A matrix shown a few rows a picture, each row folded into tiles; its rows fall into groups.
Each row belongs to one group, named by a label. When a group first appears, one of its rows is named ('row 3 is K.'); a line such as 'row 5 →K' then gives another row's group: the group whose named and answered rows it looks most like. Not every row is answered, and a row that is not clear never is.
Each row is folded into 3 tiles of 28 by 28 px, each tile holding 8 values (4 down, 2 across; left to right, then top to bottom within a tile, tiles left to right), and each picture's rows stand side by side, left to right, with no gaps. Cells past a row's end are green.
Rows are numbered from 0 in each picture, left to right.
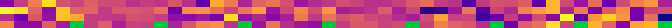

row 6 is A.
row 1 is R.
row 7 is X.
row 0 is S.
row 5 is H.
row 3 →R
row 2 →A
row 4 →H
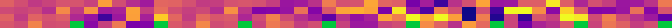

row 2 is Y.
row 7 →H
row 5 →X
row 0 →Y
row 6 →S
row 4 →S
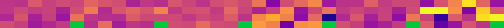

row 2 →Y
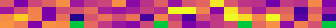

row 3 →X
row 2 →S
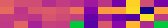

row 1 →A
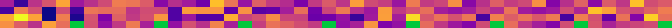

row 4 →R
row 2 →A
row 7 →S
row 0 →X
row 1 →S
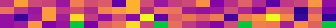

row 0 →R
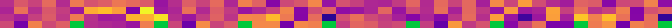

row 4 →H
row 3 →X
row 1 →S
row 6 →R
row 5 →R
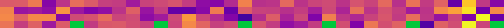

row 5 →A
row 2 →H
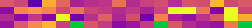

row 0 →A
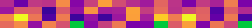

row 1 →R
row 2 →X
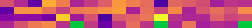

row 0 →A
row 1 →S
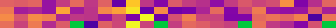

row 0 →Y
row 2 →H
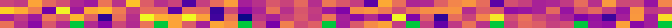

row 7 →R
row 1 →S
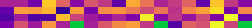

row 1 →A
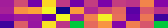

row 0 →A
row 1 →X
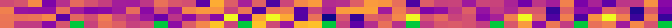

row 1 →H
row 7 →X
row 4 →S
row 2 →A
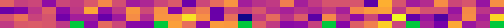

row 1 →R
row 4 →A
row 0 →H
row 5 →R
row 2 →X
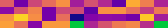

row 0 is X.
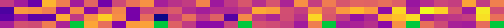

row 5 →S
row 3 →S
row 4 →S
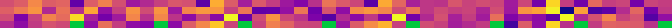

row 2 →A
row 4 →A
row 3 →H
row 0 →S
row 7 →H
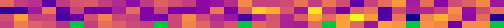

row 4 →X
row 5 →X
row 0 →H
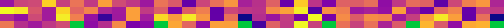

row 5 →X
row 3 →A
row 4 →Y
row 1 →R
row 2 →X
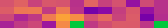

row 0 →S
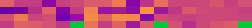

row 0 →H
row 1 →Y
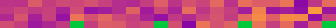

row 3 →Y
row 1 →H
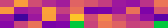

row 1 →H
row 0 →R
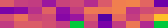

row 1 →S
